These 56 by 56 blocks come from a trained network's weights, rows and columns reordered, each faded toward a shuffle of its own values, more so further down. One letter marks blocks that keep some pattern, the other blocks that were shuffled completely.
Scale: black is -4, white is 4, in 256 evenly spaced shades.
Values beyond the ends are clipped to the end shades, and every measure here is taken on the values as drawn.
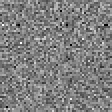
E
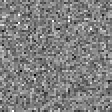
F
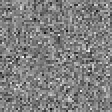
E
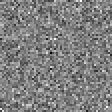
E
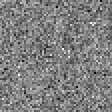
F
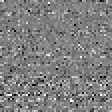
E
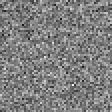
F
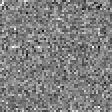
E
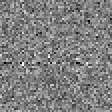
E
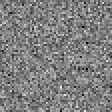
F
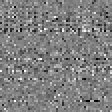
E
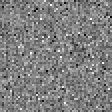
F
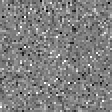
F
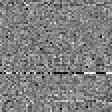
E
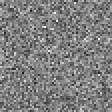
F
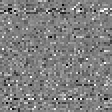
E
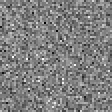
F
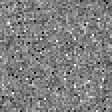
F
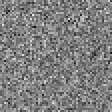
F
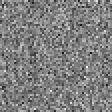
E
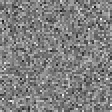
F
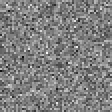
F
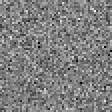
F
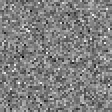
F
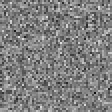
F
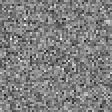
F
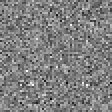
E
